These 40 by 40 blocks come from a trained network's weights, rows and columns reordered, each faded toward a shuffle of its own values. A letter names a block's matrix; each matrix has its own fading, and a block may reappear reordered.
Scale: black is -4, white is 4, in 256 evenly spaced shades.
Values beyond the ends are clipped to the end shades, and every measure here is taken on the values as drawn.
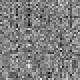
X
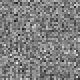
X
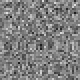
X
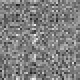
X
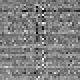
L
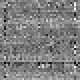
L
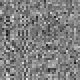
X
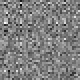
X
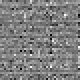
L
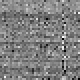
L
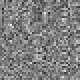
X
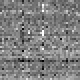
L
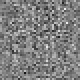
X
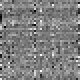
L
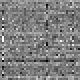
L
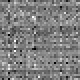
L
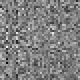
X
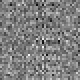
X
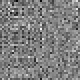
X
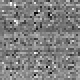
L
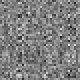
X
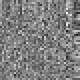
X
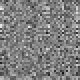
X
